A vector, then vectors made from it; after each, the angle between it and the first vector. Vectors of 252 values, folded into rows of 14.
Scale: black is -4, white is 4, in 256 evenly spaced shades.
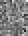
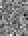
orthogonal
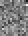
partly opposed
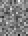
orthogonal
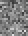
partly opposed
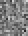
nearly parallel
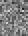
partly opposed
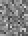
partly opposed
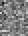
partly aligned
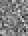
partly aligned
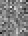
partly opposed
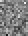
orthogonal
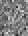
partly aligned
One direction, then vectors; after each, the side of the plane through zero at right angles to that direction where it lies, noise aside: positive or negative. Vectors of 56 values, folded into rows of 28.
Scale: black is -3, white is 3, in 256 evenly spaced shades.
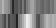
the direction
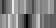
negative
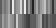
negative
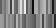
negative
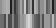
positive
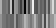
positive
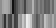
positive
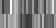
negative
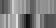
negative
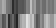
positive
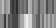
positive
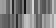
positive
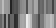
positive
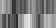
positive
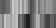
negative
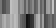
negative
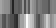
positive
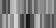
negative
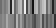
negative
